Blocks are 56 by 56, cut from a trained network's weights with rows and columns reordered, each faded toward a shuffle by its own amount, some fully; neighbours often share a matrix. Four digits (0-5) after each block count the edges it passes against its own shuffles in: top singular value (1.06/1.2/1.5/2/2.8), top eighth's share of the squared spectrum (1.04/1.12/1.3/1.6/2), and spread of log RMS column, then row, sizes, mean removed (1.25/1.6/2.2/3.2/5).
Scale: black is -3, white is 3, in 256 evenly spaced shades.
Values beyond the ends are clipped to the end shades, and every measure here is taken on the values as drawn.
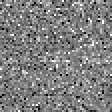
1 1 0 0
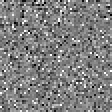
0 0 0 0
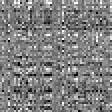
4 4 4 2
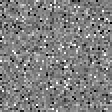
2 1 0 0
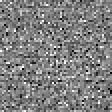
1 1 0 0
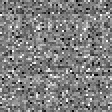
2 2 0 0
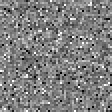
1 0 0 0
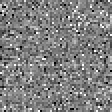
1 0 0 0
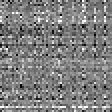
4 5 4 2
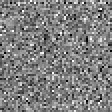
2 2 0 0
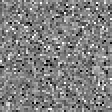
0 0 0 0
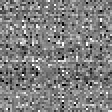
3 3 3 1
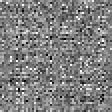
3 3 3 1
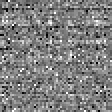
3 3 2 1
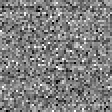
1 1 0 0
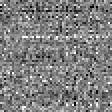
3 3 3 2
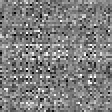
3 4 3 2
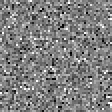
0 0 0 0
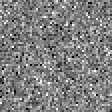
0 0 0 0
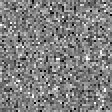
0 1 0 0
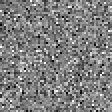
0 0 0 0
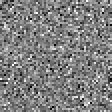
2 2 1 0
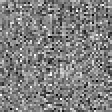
3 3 2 1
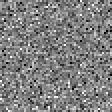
0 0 0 0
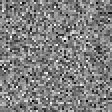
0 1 0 0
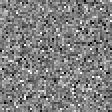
1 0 0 0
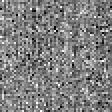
3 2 0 1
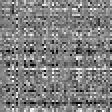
4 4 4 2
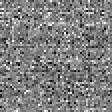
3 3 2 0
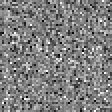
2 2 0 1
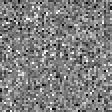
1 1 0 0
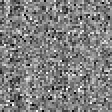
2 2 1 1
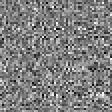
3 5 2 3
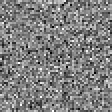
1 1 0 0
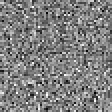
2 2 0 0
